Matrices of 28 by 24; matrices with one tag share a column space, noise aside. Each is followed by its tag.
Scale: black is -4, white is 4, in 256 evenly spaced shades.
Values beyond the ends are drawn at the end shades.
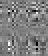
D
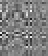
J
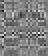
J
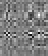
J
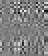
D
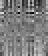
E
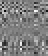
D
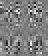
D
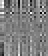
E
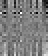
E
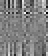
E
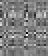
J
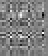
J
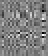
J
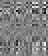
D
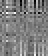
E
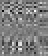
D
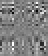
D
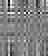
E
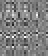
J
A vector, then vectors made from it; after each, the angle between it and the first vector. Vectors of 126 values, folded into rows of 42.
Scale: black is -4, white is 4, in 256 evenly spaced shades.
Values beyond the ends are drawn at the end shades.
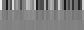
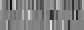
partly aligned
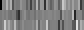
partly opposed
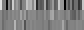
nearly parallel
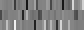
orthogonal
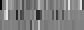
partly opposed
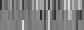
partly opposed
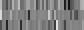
partly aligned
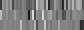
partly opposed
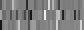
orthogonal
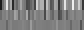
nearly opposite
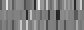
partly opposed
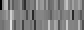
partly opposed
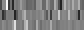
partly opposed
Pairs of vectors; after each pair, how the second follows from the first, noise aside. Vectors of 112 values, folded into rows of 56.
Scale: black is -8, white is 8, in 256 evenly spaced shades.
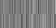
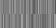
negated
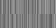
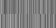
reversed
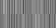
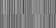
copied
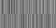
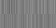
shrunk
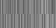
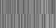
copied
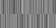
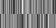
scaled up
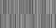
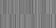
shrunk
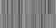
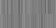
shrunk
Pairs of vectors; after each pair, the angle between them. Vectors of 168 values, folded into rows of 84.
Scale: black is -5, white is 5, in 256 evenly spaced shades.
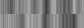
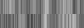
nearly opposite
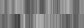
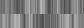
nearly opposite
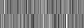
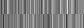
partly opposed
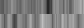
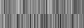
partly opposed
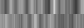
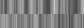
nearly parallel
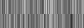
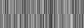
nearly opposite
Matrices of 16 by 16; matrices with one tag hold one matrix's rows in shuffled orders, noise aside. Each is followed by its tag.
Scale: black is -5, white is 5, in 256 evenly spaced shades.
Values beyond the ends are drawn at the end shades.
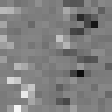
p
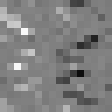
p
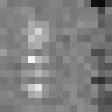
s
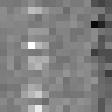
s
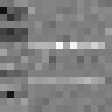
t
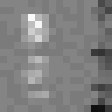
s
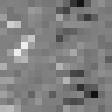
p
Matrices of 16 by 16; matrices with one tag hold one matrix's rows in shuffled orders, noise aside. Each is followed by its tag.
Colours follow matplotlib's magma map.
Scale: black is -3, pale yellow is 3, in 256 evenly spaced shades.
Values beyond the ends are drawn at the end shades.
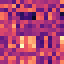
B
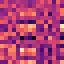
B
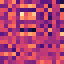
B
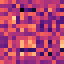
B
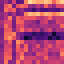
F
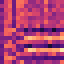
F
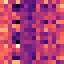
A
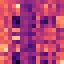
A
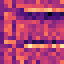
F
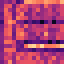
F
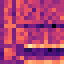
F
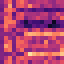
F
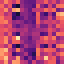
A
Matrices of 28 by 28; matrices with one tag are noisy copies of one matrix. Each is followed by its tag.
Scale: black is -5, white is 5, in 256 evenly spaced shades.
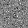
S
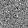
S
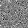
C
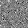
C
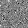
C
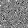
C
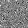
C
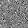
C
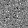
S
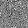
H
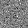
S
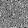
H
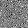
H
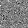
C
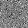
H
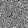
H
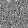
C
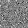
C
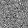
S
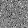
H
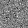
S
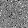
H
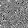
C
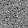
S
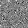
C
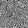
H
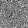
H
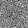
H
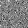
C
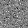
S
